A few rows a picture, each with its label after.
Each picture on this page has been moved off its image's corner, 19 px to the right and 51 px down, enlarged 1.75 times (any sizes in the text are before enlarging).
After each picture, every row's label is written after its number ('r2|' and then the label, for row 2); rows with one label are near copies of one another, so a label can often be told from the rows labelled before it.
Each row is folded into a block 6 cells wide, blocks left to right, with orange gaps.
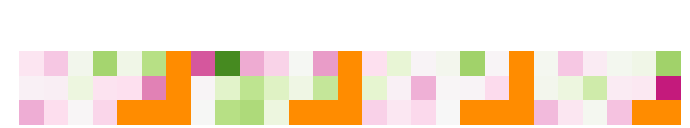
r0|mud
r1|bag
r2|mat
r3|mud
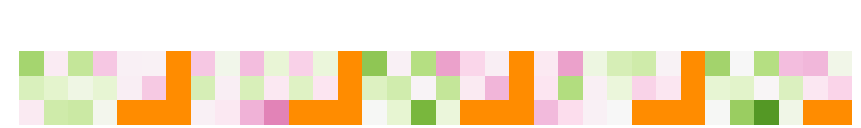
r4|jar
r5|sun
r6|jar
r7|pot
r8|jar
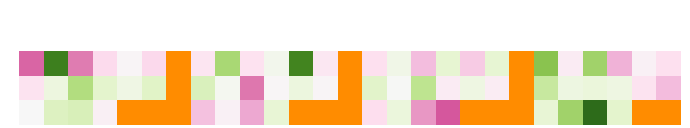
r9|bag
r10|mat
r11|sun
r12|jar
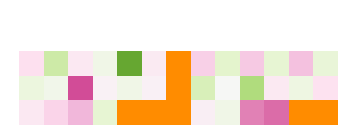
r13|mat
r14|sun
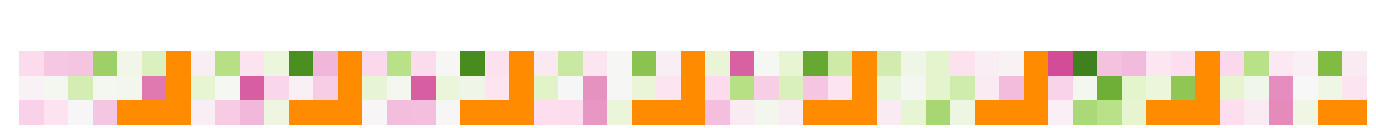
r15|mud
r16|mat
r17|mat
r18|mat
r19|pot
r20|jar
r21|bag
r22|mat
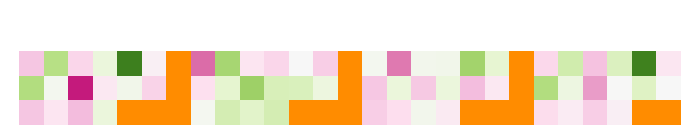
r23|mat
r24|bag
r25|pot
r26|mat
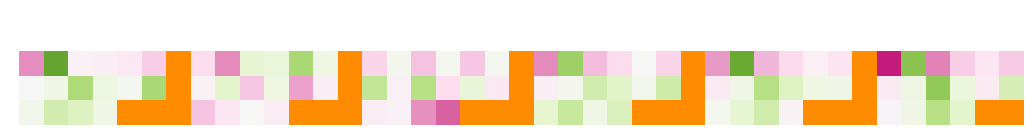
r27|bag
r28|pot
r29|sun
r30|bag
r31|bag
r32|bag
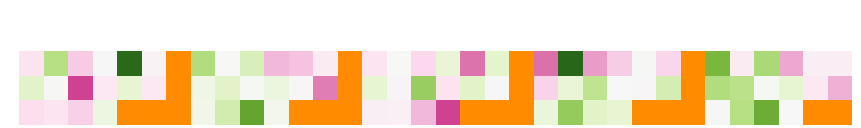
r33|mat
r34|jar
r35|sun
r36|bag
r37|jar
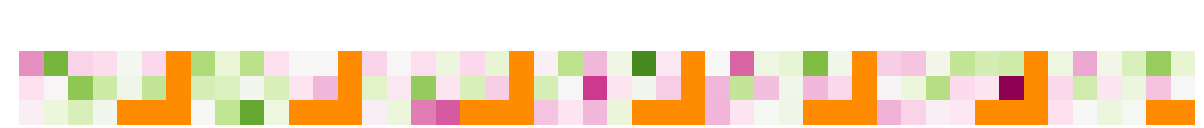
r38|bag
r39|jar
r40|sun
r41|mat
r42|pot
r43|mud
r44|pot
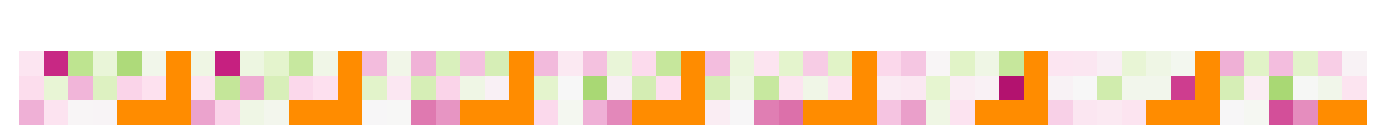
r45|pot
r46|pot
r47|sun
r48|sun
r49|sun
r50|mud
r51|mud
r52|sun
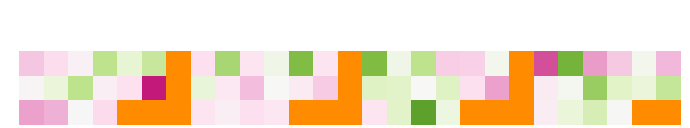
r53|mud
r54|mat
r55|jar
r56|bag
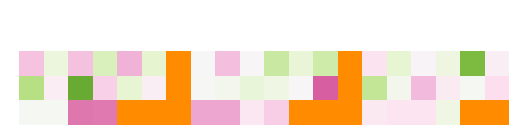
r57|sun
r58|mud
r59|mat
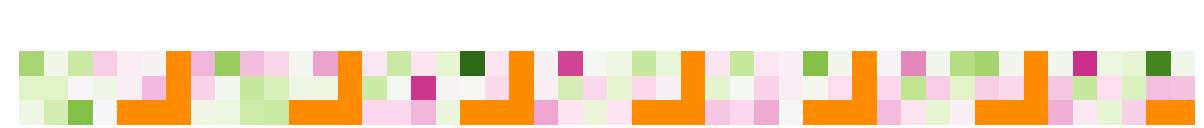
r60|jar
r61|bag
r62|mat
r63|pot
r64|mat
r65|pot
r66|pot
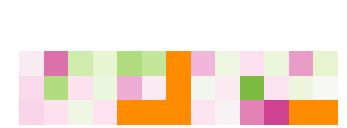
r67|pot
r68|sun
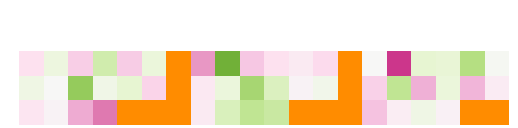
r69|sun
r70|bag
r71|pot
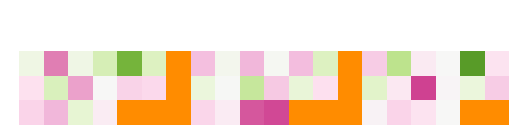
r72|pot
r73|sun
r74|mat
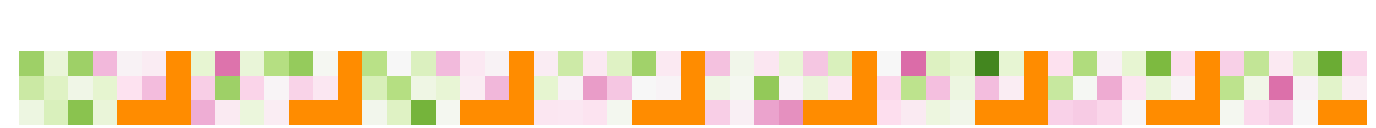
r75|jar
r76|pot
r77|jar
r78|mat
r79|sun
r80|pot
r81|mat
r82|mat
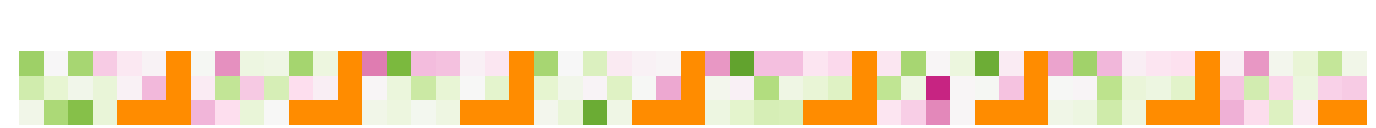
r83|jar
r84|pot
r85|bag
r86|jar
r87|bag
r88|mat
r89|bag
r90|pot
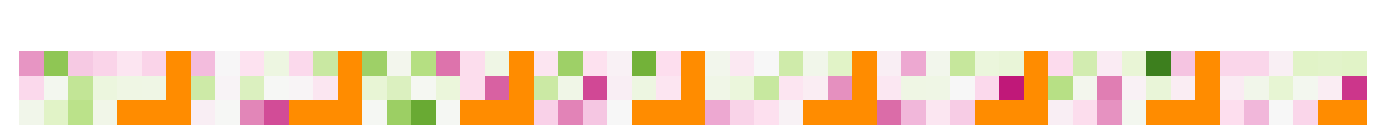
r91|bag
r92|sun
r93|jar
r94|mat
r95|mud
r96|mud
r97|mat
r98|mud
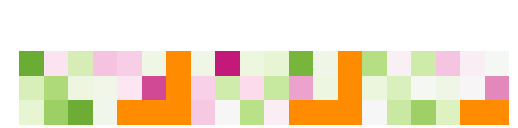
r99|jar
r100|pot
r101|jar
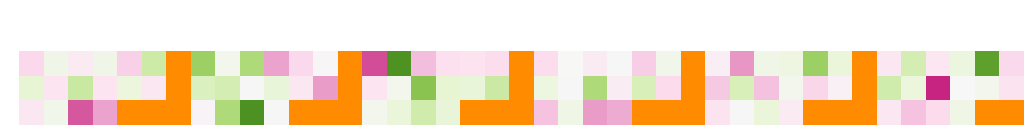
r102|sun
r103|jar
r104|bag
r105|sun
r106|pot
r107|mat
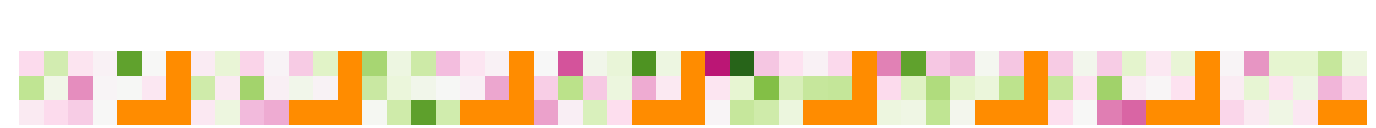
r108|mat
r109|sun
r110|jar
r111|pot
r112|bag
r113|bag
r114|sun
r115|pot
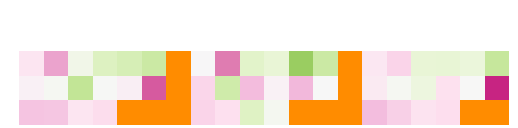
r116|mud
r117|pot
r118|mud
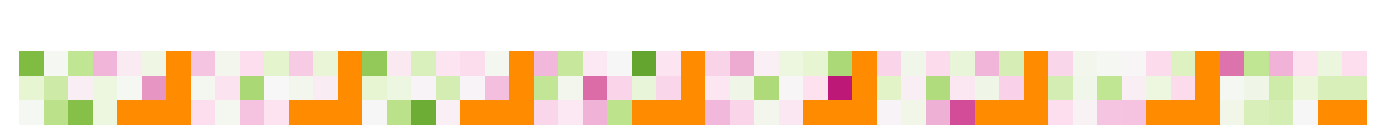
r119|jar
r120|sun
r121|jar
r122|mat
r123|mud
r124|sun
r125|sun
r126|bag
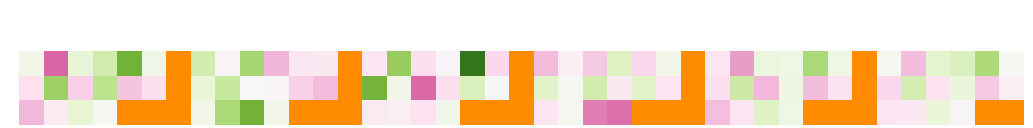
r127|pot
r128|jar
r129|mat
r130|sun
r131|pot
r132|pot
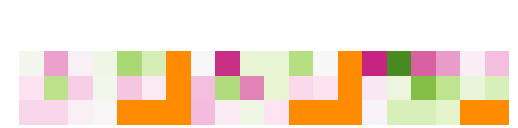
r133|pot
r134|pot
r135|bag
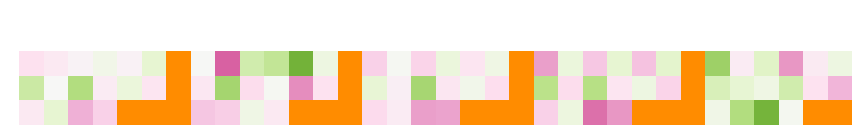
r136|sun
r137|pot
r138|sun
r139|sun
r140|jar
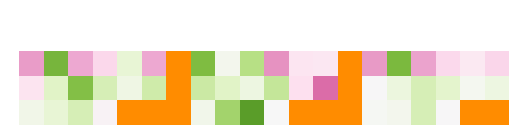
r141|bag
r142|jar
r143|bag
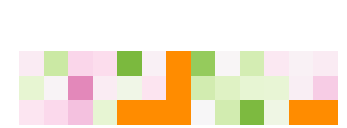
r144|mat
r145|jar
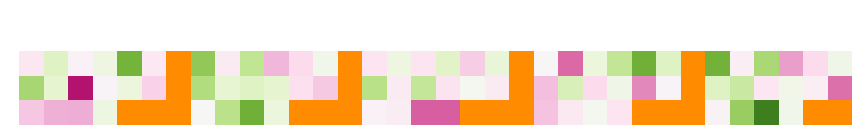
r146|mat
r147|jar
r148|sun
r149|pot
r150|jar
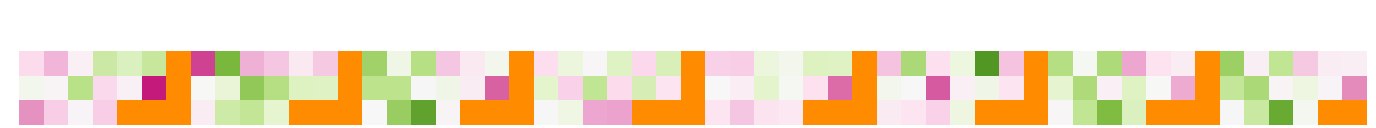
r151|mud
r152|bag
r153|jar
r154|sun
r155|mud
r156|mat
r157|jar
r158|jar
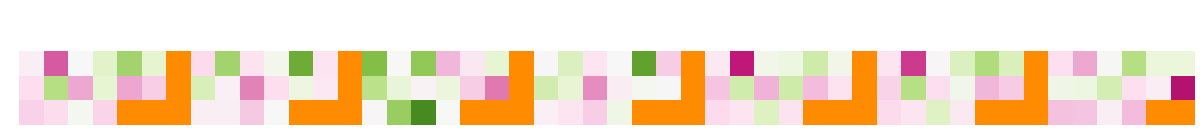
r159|pot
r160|mat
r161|jar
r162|mat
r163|pot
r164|pot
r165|mud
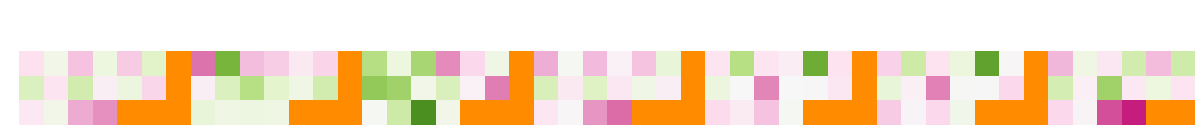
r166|sun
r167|bag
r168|jar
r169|sun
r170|mat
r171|mat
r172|sun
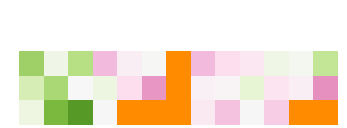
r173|jar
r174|mud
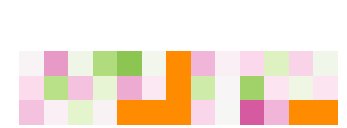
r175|pot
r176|sun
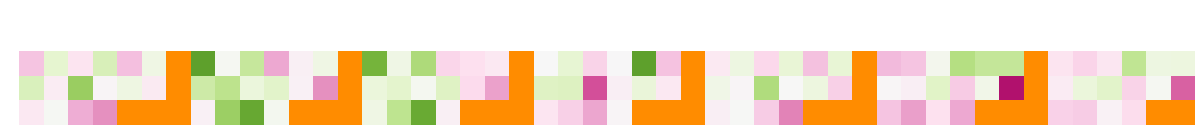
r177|sun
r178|jar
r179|jar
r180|mat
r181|sun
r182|mud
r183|mud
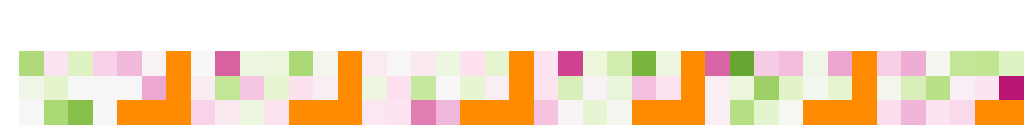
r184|jar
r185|pot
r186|sun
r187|pot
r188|bag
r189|mud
